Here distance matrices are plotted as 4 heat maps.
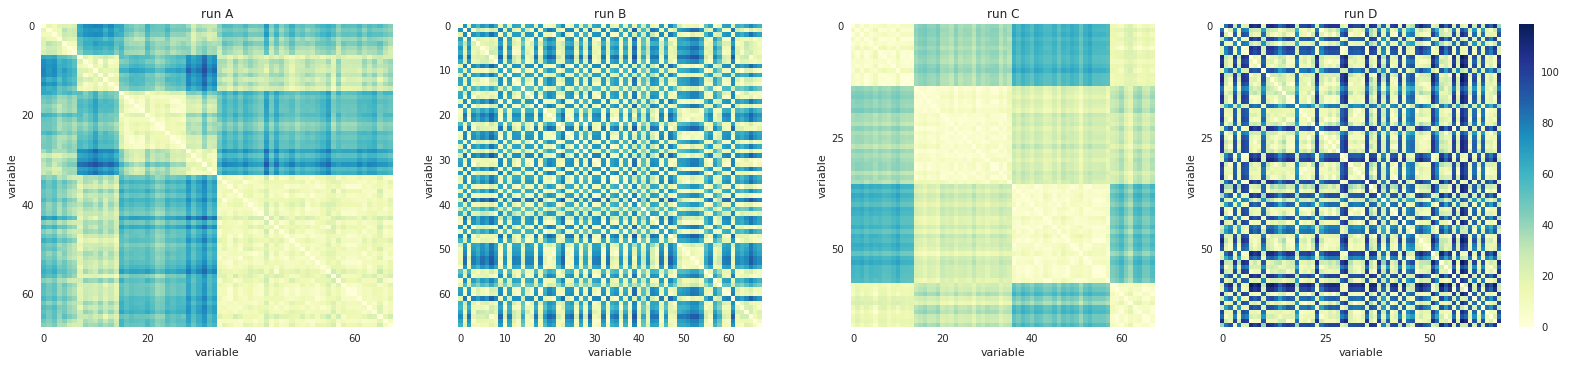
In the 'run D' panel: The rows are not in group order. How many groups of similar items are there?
2
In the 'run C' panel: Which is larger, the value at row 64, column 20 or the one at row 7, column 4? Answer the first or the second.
the first
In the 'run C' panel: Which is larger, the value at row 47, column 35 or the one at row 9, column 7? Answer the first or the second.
the first
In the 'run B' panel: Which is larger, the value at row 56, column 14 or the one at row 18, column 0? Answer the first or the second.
the second
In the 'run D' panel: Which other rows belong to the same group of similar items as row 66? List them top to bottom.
1, 2, 4, 7, 8, 9, 11, 12, 13, 14, 15, 16, 17, 19, 20, 21, 22, 24, 25, 26, 27, 28, 31, 32, 33, 34, 36, 37, 39, 41, 42, 44, 47, 48, 49, 50, 53, 54, 55, 57, 60, 62, 64, 65
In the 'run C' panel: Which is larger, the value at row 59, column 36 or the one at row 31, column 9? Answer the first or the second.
the first
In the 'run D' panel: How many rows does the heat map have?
68
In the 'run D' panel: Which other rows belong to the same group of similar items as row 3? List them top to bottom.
0, 5, 6, 10, 18, 23, 29, 30, 35, 38, 40, 43, 45, 46, 51, 52, 56, 58, 59, 61, 63, 67
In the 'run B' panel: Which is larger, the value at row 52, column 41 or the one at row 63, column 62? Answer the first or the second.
the first
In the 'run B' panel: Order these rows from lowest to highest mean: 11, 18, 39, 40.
40, 18, 11, 39
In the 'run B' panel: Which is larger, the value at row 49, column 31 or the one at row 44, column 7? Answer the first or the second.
the second
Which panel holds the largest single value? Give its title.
run D
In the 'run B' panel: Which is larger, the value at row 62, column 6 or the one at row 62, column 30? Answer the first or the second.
the first
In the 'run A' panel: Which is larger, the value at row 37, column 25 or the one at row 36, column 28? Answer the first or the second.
the second
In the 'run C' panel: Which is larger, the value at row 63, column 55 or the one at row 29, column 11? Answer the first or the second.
the first
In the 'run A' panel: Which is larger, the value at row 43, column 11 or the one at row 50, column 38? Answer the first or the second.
the first
